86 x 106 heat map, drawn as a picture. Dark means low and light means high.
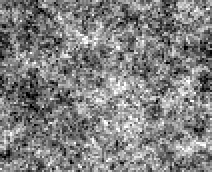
No single row or column stands out from its neighbours. There are no regular stripes. On average the colour sits 50% of the way up the scale. Neither half mirrors the other.
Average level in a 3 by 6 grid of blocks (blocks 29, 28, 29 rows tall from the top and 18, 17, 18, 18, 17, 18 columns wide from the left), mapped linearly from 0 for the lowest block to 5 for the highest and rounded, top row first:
023212 | 013523 | 223533
